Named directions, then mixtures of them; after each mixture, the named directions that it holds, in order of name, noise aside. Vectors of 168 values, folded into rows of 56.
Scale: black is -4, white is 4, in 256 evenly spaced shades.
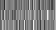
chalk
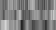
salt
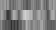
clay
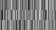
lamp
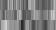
salt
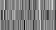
chalk, lamp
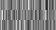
lamp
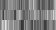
chalk, salt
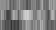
clay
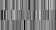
chalk, lamp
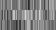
clay, lamp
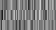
lamp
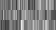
lamp, salt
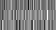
chalk, lamp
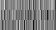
chalk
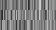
lamp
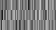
lamp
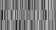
lamp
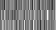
chalk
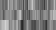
salt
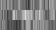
clay, lamp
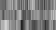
salt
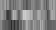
clay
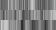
salt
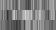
clay, lamp
